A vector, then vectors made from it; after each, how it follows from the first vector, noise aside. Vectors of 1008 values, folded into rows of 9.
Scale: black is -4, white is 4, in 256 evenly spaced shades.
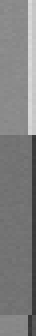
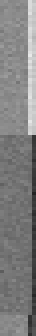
copied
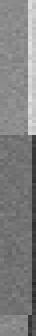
copied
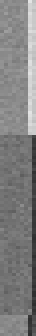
copied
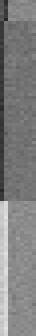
reversed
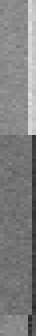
copied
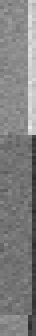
copied
